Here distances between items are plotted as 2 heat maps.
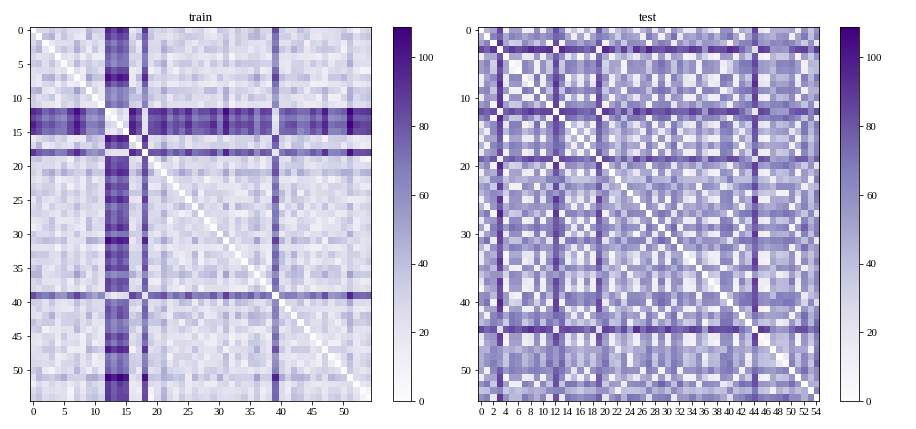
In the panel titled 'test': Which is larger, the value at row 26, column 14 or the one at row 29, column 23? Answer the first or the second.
the second
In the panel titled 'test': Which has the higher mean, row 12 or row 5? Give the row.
12
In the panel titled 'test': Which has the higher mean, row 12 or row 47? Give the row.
12
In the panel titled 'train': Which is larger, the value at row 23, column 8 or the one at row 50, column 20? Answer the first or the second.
the second
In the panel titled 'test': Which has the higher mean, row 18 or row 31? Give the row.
31
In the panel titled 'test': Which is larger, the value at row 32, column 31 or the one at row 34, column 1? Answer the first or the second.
the first
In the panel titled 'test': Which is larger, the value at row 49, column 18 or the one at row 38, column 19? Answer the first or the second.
the second
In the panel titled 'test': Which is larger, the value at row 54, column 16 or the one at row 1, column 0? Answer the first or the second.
the first
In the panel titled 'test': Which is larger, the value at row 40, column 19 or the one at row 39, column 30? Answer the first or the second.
the first
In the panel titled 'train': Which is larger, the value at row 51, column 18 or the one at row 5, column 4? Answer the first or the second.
the first
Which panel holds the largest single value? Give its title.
train
